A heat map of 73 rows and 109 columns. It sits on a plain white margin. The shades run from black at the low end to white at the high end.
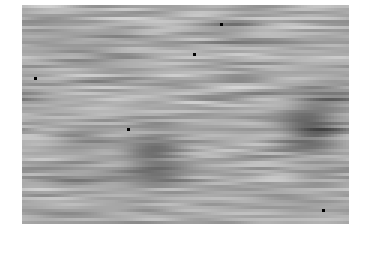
The ninth with the lowest average is the middle right. The grain runs across in streaks. There are two dips. Five lone cells stand out, each far lower than its neighbours.
